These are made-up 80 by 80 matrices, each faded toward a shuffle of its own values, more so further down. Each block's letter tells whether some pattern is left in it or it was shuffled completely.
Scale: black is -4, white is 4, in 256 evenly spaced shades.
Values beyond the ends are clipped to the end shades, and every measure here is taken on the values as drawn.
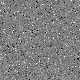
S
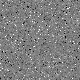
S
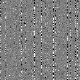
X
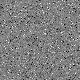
S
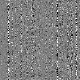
X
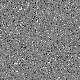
S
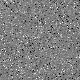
S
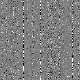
X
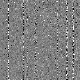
X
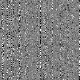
X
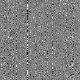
X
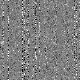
X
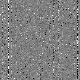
X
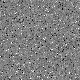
S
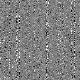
X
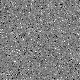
S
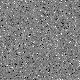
S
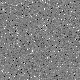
S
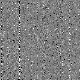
X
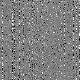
X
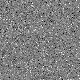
S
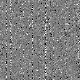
X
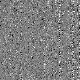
X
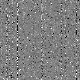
X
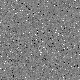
S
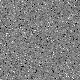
S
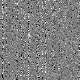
X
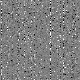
X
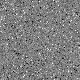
S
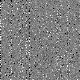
X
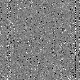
X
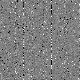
X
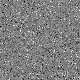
S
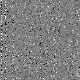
X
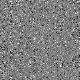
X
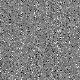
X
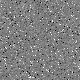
S
